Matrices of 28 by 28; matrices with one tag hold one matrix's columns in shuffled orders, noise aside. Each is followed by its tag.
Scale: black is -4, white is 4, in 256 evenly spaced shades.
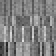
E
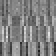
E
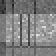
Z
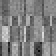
E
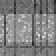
Z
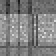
Z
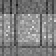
Z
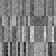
E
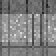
Z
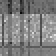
Z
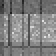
Z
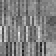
E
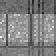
Z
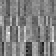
E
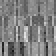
E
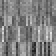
E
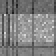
Z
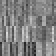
E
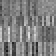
E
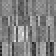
E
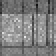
Z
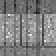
Z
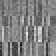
E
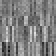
E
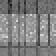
Z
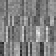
E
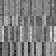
E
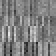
E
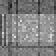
Z
